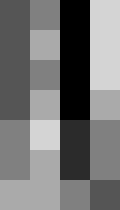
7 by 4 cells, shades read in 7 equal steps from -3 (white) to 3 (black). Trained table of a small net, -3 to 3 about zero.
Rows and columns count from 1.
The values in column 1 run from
-1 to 1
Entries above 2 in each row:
1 1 1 1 0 0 0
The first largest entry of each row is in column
3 3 3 3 3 3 4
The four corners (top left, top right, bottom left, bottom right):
1 -2 -1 1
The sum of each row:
2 1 2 2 0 1 -1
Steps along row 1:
down up down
